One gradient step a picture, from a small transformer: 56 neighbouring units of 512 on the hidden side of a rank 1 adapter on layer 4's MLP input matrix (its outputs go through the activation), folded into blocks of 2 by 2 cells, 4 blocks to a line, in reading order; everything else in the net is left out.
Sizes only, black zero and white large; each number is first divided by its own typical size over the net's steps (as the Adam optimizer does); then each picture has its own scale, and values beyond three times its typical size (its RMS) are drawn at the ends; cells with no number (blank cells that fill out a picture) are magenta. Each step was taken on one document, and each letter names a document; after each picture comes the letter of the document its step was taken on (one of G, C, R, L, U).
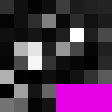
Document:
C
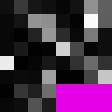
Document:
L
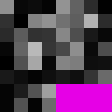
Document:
C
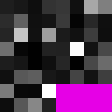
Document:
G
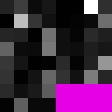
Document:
G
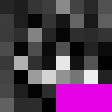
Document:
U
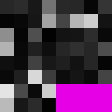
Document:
U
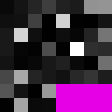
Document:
G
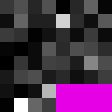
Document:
G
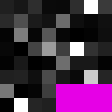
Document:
G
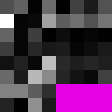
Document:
U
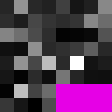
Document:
C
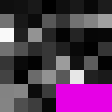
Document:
U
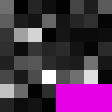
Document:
U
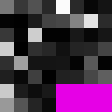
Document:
U
